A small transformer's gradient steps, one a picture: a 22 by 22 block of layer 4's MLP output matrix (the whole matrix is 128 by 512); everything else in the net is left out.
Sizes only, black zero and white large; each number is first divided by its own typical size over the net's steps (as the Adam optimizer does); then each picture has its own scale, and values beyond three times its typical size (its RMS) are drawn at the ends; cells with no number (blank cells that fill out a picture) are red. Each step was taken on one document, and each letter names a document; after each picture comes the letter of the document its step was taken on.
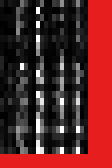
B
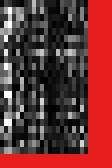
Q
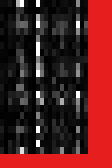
B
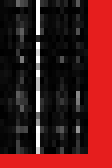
B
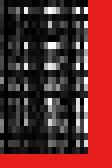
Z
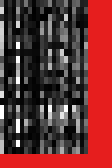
Z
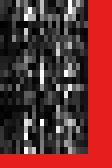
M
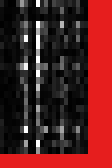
B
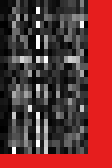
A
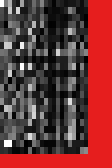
Q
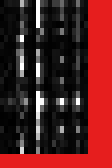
B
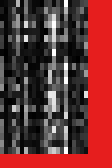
Z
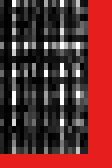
A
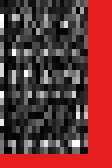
A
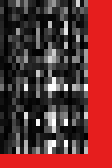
Z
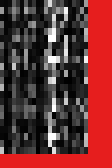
Z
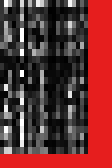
Q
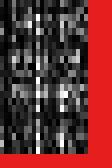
A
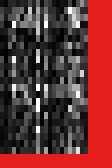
A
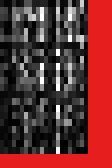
M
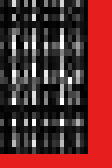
A
